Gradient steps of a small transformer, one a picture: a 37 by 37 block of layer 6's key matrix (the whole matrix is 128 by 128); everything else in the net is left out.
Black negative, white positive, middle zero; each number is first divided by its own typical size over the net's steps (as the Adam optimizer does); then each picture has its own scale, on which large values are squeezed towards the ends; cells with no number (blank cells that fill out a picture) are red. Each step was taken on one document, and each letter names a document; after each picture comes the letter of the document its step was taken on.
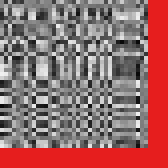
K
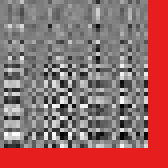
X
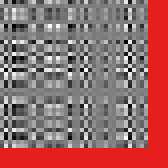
X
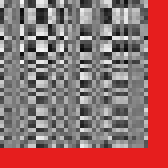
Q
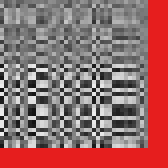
Q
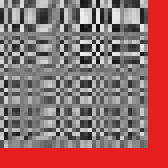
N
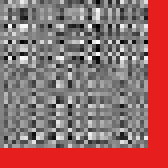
X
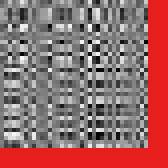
X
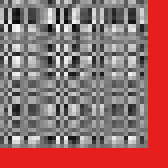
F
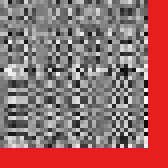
K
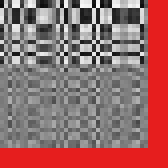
N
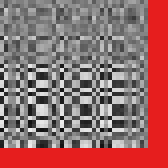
Q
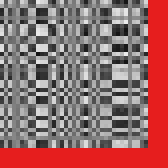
Q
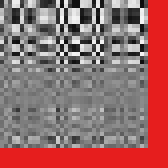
N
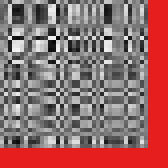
F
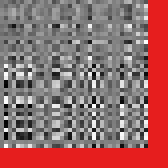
X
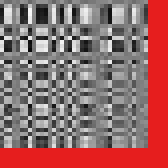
F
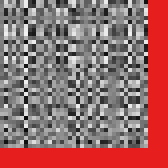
K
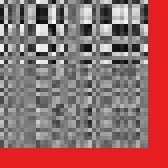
Q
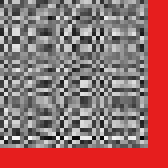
N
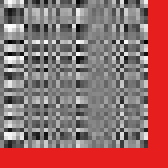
X
